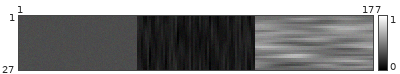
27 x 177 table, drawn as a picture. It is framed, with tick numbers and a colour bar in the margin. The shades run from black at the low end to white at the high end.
The table splits into one row of 3 panels. Panel 1,1: low, flat. Panel 1,2: very low, streaked downward, faint in contrast. Panel 1,3: middling, streaked across.
